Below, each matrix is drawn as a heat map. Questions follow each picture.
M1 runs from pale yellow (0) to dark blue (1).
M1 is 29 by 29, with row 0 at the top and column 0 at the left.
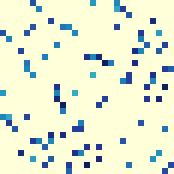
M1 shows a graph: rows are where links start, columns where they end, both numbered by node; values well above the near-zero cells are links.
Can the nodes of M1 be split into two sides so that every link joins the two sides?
no
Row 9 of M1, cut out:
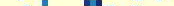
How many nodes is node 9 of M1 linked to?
4
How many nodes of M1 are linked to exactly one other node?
2
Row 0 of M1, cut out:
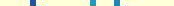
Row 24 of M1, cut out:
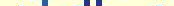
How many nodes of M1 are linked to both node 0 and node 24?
0
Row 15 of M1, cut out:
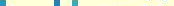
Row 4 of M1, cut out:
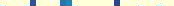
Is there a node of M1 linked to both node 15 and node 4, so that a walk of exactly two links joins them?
no
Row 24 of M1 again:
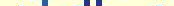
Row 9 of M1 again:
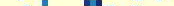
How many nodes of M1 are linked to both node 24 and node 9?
3
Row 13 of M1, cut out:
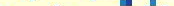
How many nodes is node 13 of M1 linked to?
3
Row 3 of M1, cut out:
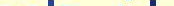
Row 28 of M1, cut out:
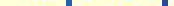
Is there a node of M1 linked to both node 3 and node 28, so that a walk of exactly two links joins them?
no
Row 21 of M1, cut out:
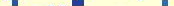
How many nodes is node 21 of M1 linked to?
4
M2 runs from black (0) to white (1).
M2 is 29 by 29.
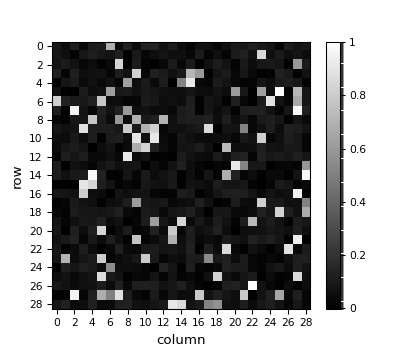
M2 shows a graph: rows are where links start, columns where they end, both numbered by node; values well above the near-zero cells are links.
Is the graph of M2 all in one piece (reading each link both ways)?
yes
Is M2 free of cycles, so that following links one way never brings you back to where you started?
no
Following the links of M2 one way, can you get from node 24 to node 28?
yes
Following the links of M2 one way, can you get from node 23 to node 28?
yes
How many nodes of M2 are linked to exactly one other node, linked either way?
5
